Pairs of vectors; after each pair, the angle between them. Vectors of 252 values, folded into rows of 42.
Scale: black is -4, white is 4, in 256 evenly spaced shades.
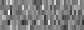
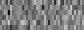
nearly opposite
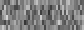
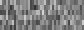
orthogonal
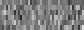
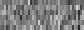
nearly parallel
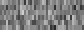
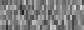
nearly opposite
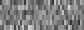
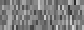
partly opposed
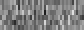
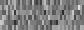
partly aligned
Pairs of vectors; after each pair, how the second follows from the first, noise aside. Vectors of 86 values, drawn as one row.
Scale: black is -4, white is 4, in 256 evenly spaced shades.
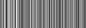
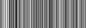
sign-scrambled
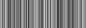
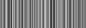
shuffled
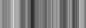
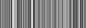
sign-scrambled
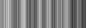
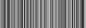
sign-scrambled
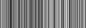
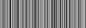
sign-scrambled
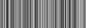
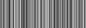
shuffled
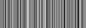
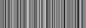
copied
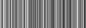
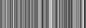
shuffled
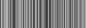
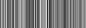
sign-scrambled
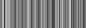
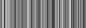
copied
